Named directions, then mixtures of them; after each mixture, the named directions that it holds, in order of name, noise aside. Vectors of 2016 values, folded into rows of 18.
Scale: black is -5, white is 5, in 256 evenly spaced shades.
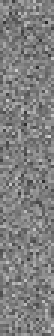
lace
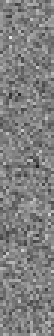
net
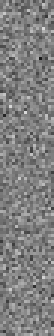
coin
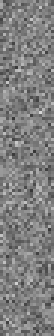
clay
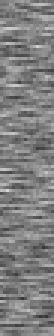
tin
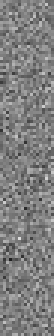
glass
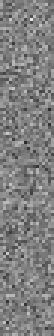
clay, glass, net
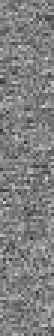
glass, tin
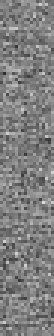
glass, lace, tin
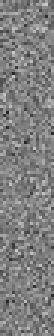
clay, coin, glass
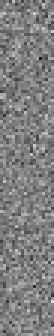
coin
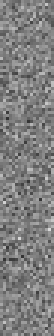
glass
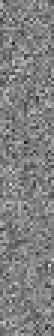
clay, glass, lace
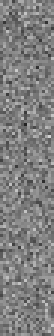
lace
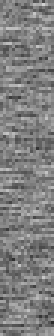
coin, tin
